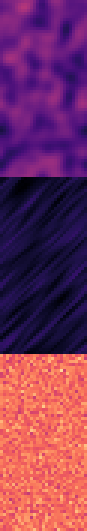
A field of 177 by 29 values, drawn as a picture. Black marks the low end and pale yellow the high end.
It is made of 3 by 1 panels. Panel 1,1: low, blotchy. Panel 2,1: very low, slanting up to the right, faint in contrast. Panel 3,1: high, fine-grained.
